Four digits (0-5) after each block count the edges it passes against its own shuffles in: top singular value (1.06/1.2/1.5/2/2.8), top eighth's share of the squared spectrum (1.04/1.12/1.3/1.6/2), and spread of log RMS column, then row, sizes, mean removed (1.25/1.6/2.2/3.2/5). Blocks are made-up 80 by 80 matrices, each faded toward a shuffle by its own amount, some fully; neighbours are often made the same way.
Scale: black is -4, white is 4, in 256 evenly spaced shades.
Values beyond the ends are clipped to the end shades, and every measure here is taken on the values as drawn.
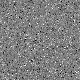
0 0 0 0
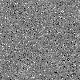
2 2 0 0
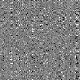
4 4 3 2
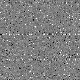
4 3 1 1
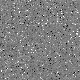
1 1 0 0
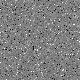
1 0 0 0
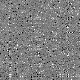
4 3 1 1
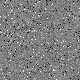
0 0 0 0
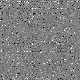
3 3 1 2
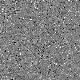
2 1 0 0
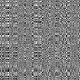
5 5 4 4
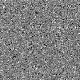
3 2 0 1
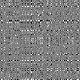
5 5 3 3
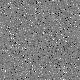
0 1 0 0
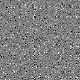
4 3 2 1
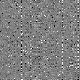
4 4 2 1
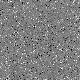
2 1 0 0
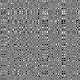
5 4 3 3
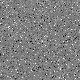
0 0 0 0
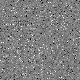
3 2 0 0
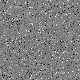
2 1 0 0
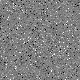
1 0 0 0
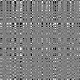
5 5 4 4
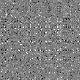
4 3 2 2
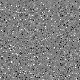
3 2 0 1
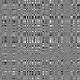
5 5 4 4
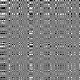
5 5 4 4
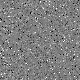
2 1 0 0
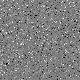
1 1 0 0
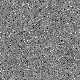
0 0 0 0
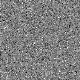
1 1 1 0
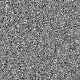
1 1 2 0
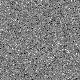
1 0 0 0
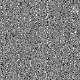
1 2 3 0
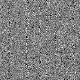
1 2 3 0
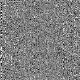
2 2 3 0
